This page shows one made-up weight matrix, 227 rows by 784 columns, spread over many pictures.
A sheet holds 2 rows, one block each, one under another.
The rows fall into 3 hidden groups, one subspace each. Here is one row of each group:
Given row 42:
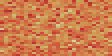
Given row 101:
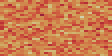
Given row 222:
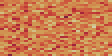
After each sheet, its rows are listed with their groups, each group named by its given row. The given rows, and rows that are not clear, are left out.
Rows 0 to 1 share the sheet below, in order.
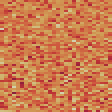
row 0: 42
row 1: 222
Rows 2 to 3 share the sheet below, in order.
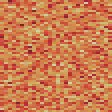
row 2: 101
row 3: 42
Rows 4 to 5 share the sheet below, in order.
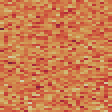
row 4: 42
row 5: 101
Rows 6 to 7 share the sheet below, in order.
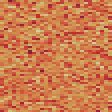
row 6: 101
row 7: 101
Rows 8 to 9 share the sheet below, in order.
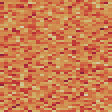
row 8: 222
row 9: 222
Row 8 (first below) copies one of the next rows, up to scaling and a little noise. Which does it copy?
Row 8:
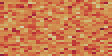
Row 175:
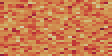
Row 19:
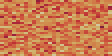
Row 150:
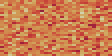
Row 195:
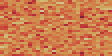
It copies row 175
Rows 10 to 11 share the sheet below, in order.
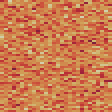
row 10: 101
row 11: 222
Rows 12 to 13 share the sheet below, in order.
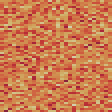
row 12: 42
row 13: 222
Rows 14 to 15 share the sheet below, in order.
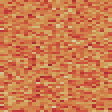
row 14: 42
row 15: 222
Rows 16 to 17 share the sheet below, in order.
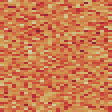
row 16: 101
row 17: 222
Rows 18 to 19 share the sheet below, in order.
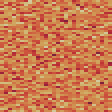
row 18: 222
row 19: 222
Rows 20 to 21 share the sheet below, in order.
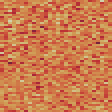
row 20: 42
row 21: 101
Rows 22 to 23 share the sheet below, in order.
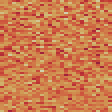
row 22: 101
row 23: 101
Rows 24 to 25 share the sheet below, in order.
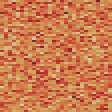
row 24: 101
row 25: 42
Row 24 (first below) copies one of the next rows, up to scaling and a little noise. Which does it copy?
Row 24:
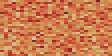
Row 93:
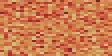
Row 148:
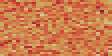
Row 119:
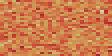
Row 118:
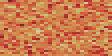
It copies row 93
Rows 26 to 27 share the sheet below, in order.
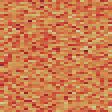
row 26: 222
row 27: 222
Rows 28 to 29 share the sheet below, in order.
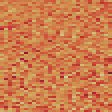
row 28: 222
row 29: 222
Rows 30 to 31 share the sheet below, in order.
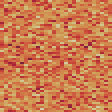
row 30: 42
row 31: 101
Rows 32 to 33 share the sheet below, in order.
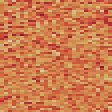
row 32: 101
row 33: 101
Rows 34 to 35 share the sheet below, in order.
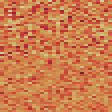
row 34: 42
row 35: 101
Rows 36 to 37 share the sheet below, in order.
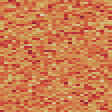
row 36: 101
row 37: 42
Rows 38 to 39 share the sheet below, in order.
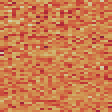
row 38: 42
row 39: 101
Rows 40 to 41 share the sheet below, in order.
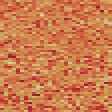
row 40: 101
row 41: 101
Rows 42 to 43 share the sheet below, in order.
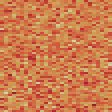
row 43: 222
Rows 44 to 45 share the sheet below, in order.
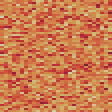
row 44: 222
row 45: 222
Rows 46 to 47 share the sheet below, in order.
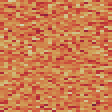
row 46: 101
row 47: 222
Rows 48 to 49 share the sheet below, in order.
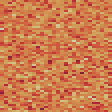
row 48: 42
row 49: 101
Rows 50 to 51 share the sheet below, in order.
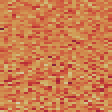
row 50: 42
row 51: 42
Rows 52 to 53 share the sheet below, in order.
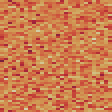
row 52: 101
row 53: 222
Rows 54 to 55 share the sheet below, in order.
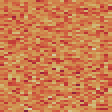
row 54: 222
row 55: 42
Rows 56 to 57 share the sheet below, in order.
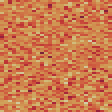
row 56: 101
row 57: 42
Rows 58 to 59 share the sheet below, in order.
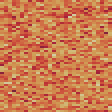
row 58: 222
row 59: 222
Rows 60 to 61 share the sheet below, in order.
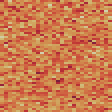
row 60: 101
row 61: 42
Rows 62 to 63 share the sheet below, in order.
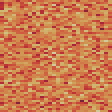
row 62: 222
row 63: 42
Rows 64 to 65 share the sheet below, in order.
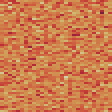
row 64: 101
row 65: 222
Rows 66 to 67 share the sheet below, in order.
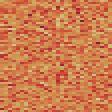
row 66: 42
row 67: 42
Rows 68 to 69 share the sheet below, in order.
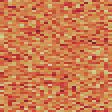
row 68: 101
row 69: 222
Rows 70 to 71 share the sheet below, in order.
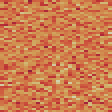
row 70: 222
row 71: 42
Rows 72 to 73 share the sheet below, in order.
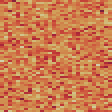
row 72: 101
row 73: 222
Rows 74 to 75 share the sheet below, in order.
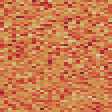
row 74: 42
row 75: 101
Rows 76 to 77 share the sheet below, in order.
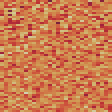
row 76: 42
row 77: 222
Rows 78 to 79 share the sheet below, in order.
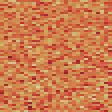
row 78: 101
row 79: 101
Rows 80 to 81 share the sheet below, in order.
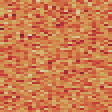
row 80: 42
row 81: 101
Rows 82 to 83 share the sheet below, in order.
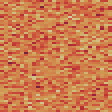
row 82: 222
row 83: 101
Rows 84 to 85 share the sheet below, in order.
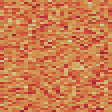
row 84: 42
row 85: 222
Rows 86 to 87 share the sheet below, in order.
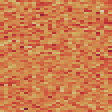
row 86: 101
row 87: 222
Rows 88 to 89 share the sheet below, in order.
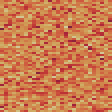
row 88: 42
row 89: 42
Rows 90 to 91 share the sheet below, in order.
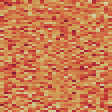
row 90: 222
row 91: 222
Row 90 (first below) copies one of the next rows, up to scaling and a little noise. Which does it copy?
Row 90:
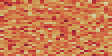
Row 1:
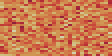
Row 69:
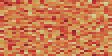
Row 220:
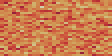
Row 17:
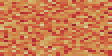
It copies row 69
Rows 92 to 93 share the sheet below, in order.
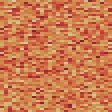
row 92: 42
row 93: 101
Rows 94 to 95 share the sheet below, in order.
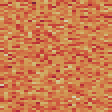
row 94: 222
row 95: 42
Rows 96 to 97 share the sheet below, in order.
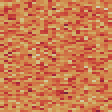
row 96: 222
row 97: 42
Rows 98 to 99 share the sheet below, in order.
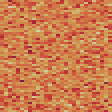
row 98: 101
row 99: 101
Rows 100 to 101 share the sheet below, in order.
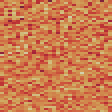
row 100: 42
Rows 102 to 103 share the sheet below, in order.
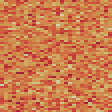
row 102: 42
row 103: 42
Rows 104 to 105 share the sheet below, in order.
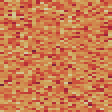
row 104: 42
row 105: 42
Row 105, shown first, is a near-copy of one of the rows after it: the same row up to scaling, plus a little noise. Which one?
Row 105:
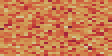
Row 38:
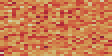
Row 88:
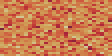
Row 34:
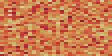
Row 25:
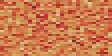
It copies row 88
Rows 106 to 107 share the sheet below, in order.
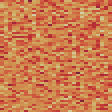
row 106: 222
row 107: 42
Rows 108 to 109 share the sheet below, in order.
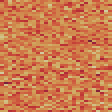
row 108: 101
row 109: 222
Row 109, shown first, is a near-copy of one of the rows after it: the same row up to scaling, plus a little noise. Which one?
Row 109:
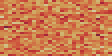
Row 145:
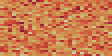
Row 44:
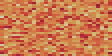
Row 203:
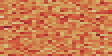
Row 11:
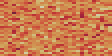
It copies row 203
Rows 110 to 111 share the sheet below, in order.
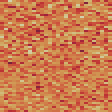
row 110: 101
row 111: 101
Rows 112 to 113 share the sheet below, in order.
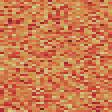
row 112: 42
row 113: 101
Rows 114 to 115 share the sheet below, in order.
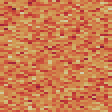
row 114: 222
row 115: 101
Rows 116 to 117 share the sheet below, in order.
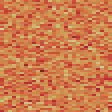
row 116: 42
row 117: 101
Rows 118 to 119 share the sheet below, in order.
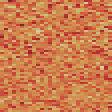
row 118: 101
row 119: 101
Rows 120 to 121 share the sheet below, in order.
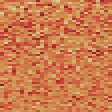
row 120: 101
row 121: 42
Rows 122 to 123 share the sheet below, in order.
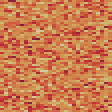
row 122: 101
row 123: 101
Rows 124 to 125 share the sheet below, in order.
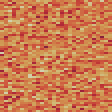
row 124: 42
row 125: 101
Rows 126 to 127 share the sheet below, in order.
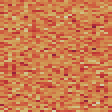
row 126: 222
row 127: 222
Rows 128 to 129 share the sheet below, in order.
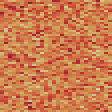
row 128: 101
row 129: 101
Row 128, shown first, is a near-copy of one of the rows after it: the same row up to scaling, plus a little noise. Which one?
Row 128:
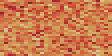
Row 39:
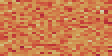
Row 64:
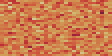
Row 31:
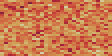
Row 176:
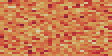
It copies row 31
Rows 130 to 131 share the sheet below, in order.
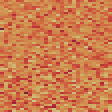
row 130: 42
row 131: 222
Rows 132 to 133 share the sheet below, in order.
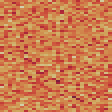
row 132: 42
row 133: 42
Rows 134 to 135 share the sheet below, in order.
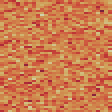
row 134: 101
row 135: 101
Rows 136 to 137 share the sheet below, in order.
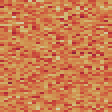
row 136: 222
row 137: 101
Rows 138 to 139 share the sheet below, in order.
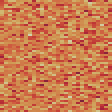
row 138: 42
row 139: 42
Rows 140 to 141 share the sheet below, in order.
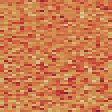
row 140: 222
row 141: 42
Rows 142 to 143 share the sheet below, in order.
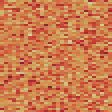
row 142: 42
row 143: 42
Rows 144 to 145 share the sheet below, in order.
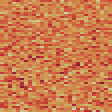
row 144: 101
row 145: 222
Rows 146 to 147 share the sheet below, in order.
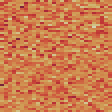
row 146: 222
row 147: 42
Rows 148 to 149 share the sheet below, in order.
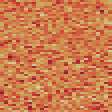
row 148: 101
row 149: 101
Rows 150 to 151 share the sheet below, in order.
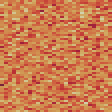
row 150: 222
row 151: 42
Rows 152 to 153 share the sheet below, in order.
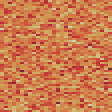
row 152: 42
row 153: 42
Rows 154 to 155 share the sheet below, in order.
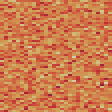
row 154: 101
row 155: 222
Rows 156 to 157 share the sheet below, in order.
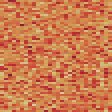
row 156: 101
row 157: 222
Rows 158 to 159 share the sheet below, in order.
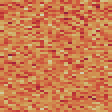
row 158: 101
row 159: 101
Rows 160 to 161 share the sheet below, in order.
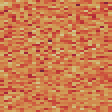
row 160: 222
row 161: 101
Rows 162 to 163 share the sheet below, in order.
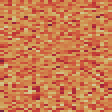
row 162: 222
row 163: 222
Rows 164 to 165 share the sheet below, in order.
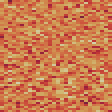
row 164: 101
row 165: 42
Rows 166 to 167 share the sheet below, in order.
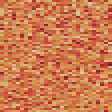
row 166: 42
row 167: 222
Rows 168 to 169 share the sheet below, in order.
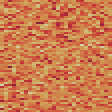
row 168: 42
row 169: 42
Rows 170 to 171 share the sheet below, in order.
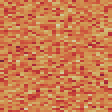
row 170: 42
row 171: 222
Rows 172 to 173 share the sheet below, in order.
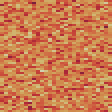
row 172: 222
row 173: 101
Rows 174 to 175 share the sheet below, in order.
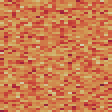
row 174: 42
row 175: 222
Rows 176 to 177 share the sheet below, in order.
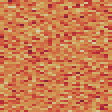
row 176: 101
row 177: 42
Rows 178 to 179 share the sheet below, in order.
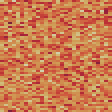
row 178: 101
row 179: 101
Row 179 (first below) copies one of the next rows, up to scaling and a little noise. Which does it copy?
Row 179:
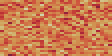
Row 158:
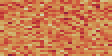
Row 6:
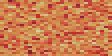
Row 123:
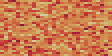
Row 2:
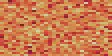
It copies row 158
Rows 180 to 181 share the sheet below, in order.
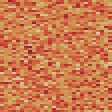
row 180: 101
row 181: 222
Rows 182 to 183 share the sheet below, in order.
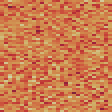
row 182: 101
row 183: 42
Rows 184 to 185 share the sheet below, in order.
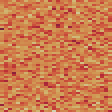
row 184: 42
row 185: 222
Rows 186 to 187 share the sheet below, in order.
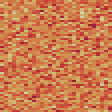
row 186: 222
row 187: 222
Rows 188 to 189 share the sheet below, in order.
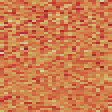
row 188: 42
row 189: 101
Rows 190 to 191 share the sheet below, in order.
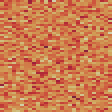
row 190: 222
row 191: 42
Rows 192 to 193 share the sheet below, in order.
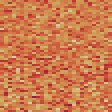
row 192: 42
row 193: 101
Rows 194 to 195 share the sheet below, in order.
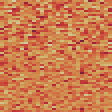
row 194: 42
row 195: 222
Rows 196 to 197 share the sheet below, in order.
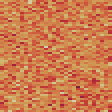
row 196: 222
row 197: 222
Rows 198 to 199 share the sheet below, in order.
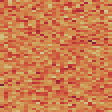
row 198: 101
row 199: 42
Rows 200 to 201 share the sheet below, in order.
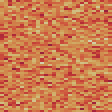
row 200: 101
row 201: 222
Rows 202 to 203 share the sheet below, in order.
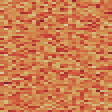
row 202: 222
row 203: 222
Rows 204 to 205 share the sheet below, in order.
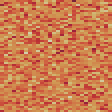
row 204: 222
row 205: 42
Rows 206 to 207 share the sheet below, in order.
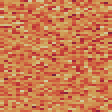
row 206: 222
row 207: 42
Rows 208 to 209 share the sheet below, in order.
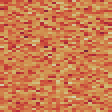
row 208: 222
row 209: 42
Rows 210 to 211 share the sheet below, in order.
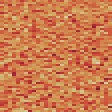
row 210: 222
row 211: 222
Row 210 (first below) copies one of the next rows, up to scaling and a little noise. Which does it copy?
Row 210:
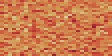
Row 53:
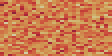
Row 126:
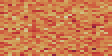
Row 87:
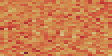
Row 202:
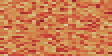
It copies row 126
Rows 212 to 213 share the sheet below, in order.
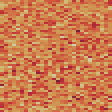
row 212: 222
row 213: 42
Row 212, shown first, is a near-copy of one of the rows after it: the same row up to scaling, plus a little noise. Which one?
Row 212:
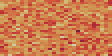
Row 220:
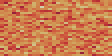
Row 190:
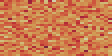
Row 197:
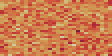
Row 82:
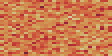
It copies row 197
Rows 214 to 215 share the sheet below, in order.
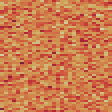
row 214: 222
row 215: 42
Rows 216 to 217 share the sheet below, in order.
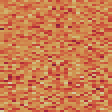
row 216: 42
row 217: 42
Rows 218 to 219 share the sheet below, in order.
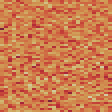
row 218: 42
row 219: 101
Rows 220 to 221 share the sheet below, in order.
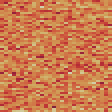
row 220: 222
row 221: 222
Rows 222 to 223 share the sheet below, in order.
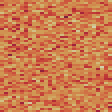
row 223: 101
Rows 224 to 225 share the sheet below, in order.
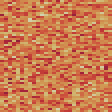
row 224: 101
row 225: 101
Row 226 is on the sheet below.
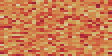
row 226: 222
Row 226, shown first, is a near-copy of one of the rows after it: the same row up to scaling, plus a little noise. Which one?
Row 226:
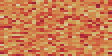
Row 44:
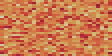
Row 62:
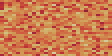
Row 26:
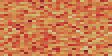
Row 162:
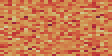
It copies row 44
